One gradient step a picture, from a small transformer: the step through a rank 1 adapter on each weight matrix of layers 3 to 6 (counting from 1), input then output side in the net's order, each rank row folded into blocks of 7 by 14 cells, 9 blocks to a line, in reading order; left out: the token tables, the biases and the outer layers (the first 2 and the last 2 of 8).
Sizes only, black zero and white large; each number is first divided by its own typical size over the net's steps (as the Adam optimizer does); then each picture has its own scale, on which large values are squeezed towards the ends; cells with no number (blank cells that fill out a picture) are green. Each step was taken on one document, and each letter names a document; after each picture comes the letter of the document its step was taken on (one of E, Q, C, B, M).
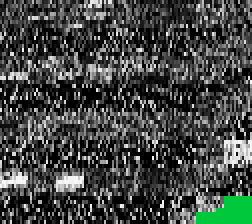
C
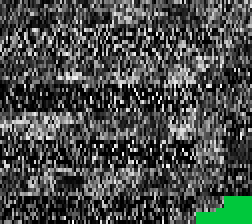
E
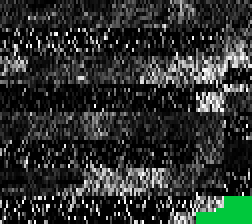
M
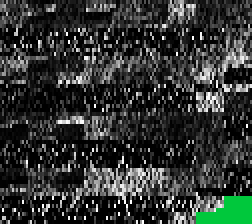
M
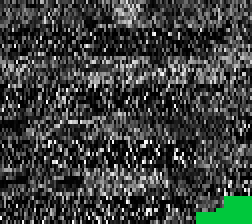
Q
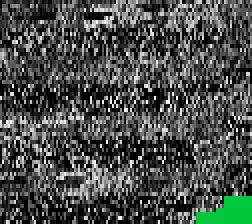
E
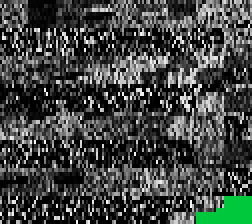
E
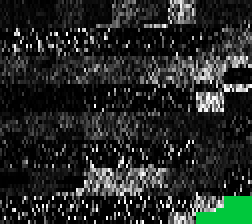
M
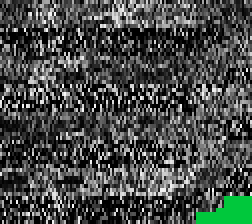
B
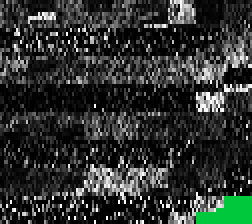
M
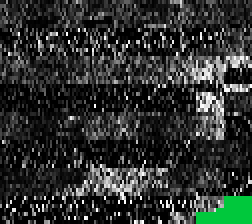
M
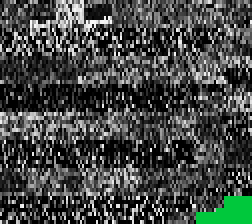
E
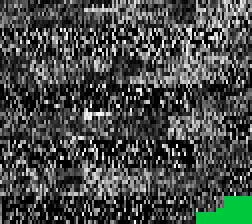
E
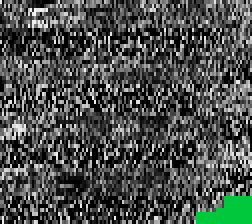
B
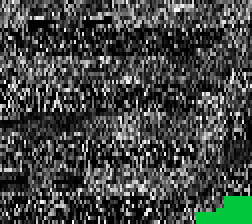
Q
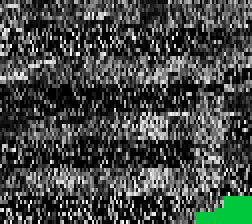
C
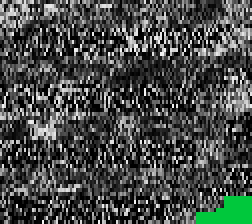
Q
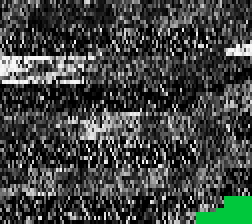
C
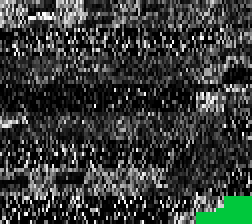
M
